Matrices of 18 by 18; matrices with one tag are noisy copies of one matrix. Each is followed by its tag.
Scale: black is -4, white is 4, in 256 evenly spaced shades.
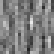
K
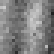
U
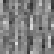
K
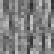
K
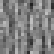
K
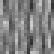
K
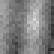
U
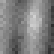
U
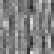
K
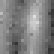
U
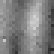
U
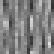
K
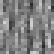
K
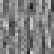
K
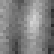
U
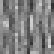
K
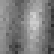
U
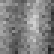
U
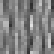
K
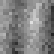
U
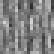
K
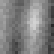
U
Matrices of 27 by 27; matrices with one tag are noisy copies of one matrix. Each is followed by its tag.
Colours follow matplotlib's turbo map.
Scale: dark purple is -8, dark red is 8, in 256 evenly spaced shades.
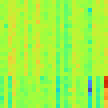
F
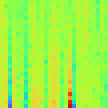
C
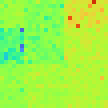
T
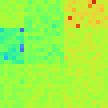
T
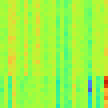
F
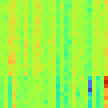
F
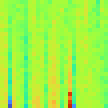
C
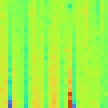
C
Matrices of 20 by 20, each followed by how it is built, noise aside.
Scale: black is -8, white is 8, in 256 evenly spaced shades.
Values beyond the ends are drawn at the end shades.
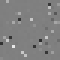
sparse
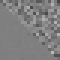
upper triangular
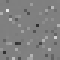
sparse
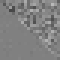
upper triangular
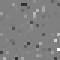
sparse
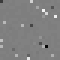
sparse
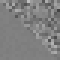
upper triangular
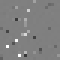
sparse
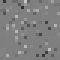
sparse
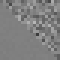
upper triangular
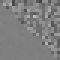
upper triangular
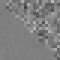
upper triangular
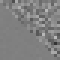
upper triangular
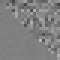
upper triangular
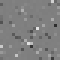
sparse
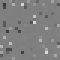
sparse
